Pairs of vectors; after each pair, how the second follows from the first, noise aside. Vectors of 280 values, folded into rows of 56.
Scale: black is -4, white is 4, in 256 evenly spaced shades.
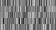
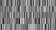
sign-scrambled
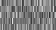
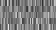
shuffled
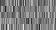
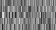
shuffled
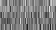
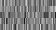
shuffled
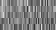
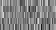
sign-scrambled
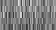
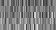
reversed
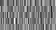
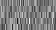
shuffled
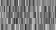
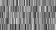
sign-scrambled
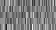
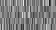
reversed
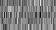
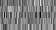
copied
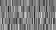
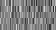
shuffled
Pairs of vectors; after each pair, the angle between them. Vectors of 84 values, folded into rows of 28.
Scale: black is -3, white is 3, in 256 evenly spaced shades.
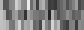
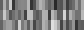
partly aligned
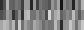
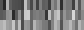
nearly parallel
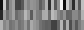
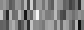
orthogonal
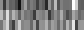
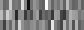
orthogonal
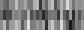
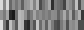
orthogonal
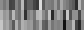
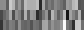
nearly opposite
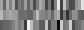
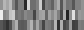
partly aligned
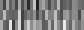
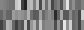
orthogonal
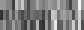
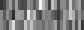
orthogonal
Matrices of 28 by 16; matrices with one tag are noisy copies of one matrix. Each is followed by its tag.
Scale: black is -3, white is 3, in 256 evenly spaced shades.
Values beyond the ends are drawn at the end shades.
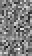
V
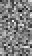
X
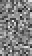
X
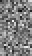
X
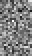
X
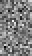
X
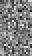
X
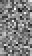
X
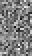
V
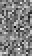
V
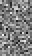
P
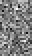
P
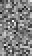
X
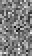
V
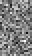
P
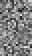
X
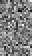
X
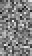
X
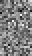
X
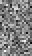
P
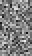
P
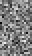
P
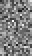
X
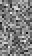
P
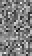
V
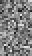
X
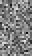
P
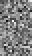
X
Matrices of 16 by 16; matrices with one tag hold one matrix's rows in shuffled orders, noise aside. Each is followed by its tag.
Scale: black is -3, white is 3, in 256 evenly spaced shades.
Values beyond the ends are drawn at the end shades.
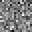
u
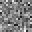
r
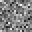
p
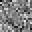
r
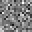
u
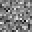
p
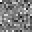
r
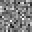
u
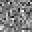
u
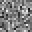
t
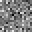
u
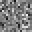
t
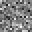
p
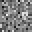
t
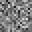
t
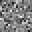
p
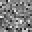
p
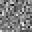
u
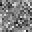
r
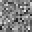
r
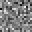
r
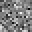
p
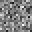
u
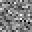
p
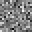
u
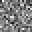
u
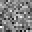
p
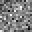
p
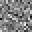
r
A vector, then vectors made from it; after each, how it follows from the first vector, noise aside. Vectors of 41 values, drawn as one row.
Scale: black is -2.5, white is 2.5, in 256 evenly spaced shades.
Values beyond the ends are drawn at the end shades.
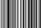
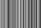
shrunk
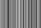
shrunk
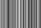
shrunk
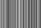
shrunk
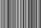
shrunk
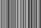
shrunk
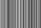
shrunk
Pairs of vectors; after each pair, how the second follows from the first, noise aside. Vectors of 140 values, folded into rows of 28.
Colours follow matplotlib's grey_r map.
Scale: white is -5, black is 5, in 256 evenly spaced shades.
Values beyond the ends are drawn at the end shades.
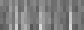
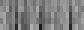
negated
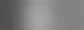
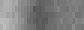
negated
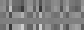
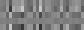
negated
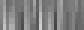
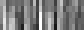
scaled up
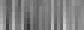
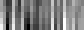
scaled up
